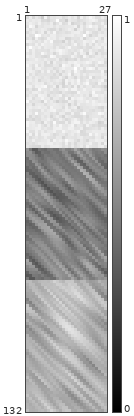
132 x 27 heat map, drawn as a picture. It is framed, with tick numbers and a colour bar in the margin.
It is made of 3 by 1 panels. Panel 1,1: very high, fine-grained, faint in contrast. Panel 2,1: middling, slanting down to the right. Panel 3,1: high, slanting down to the right.
